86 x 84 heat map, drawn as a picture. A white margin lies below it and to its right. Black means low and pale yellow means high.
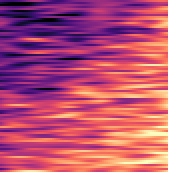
The top left is the ninth with the lowest average. Values rise toward the bottom right. The bottom right is the ninth with the highest average. The values follow a bell shape. Streaks run across, left to right.
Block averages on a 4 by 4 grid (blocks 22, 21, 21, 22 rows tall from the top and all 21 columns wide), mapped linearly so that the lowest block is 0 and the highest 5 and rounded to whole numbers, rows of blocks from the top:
0 0 1 3
1 1 3 4
2 3 4 4
3 4 4 5
